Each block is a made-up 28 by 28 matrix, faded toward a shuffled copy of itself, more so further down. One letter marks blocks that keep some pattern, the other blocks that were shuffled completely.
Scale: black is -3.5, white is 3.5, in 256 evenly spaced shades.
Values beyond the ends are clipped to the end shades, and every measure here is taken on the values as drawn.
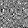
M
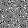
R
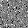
R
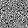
R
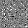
M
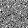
R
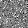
R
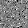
R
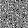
R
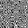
M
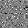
M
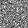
R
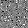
M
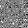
M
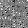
M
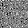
M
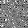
M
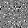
M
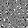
M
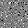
M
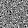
R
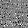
M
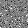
R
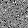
R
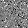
R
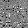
M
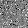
R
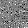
M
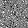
M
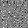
M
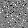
R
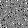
R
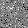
M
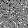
R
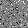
R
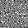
M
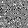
M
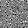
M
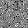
M
